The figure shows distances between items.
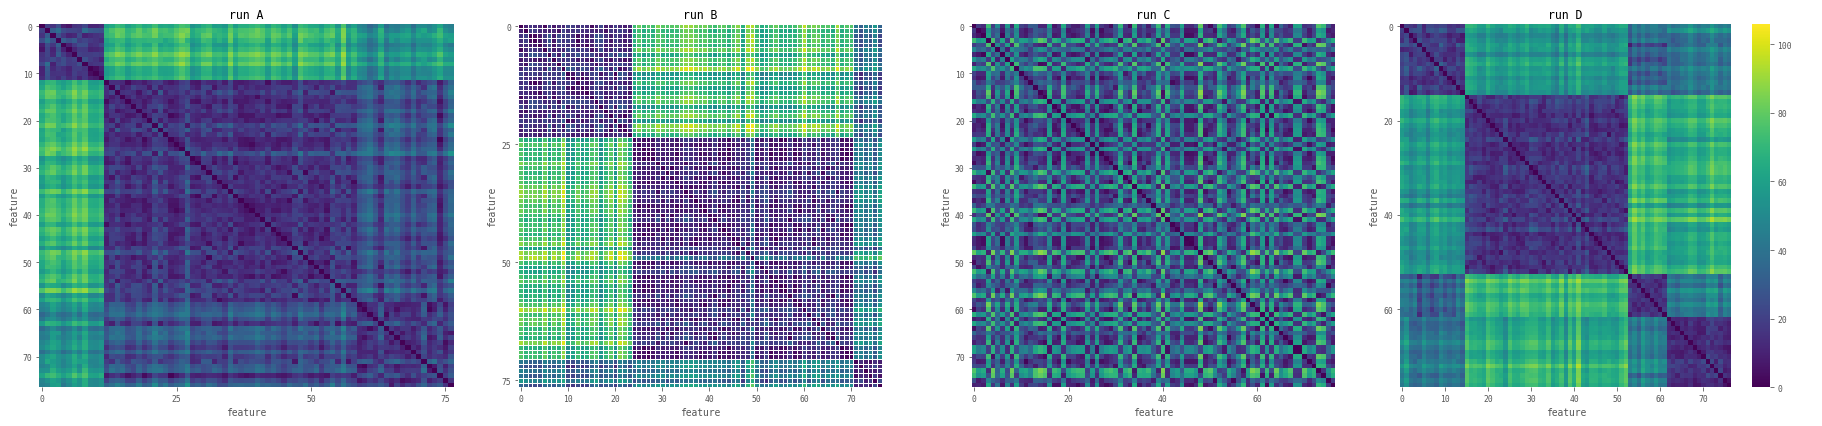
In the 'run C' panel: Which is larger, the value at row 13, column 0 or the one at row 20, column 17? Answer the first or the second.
the first
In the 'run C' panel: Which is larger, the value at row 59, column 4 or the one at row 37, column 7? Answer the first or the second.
the second
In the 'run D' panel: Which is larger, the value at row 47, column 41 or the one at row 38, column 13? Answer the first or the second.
the second
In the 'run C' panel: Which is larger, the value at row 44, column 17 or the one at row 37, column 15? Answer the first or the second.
the first
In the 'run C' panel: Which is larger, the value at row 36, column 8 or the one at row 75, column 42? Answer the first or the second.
the first
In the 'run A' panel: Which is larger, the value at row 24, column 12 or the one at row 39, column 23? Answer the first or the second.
the second
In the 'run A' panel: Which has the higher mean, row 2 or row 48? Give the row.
2
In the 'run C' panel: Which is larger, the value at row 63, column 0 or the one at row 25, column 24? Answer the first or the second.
the first
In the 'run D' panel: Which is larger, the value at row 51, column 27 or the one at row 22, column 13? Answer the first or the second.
the second
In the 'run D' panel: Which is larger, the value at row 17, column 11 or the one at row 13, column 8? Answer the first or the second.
the first
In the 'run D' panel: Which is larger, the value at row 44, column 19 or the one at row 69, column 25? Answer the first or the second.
the second
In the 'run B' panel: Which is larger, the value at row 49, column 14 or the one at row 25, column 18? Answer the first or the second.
the first
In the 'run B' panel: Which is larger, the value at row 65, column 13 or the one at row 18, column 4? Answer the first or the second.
the first
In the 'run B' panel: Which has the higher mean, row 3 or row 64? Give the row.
3
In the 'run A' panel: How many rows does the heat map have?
77
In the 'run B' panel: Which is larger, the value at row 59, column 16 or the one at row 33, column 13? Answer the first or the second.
the first
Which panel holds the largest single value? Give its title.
run B
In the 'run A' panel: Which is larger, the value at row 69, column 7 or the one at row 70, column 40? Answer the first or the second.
the first
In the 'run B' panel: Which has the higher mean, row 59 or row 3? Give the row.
3
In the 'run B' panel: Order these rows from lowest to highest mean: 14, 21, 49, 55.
55, 14, 49, 21
